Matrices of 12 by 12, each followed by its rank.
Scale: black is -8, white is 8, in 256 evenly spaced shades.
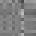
two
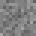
full rank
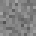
full rank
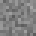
full rank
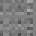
two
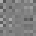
two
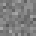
full rank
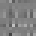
two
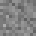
full rank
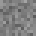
full rank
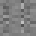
two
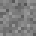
full rank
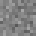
full rank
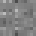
two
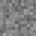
full rank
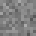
full rank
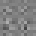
two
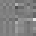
two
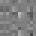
two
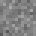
full rank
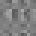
two
